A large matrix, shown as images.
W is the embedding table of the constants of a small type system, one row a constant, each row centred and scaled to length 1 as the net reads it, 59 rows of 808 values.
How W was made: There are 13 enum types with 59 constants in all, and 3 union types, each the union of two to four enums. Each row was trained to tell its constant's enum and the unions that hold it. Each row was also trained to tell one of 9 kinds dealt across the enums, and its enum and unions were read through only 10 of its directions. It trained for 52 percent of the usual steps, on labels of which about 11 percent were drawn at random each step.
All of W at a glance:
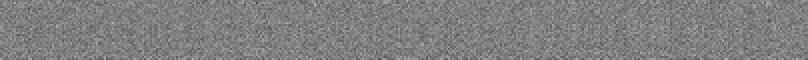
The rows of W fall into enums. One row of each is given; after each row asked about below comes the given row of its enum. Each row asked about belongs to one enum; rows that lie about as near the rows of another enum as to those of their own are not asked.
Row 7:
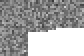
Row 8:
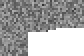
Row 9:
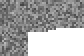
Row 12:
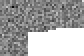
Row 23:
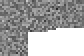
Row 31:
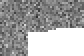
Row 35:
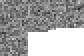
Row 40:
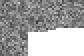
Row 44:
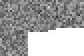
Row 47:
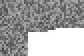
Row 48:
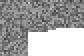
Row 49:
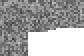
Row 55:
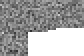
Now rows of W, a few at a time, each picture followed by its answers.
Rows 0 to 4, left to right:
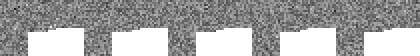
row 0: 44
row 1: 31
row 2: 44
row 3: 44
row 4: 23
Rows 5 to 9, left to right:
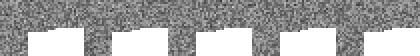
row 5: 7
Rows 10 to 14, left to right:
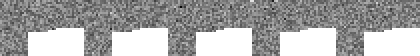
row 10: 55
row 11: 35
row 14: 8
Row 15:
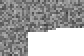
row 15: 47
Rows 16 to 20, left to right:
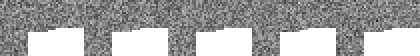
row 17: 40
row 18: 7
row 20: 23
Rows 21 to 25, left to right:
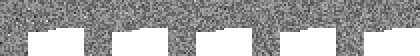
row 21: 49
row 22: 47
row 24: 44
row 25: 31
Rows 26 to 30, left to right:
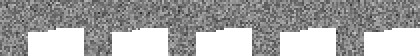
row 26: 8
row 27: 8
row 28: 9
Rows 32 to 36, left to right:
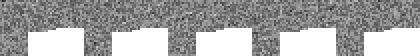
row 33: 31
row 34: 23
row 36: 7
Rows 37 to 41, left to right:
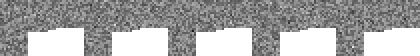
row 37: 9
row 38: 31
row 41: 35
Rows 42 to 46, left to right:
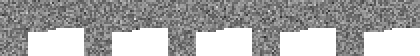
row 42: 23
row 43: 9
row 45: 23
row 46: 31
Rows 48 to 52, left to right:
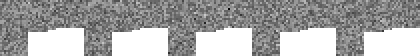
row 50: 9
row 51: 55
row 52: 8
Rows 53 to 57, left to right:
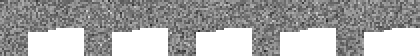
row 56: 47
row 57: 47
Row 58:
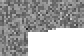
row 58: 9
